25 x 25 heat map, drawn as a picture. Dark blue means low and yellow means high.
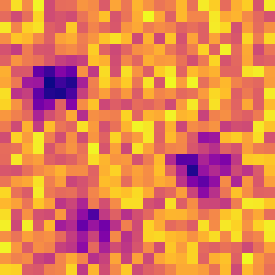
There is no overall slope. On average the colour sits 70% of the way up the scale. No single row or column stands out from its neighbours. There are three dips.
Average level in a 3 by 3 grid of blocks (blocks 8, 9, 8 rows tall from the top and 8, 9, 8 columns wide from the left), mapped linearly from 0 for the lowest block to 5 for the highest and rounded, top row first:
0 5 5
1 4 1
2 2 5
